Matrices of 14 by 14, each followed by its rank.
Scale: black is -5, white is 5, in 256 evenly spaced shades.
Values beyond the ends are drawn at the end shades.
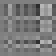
one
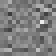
three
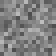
full rank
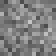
full rank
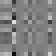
one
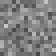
full rank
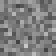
full rank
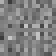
three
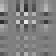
one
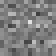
three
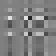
one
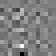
three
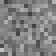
full rank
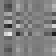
one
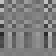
one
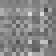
three
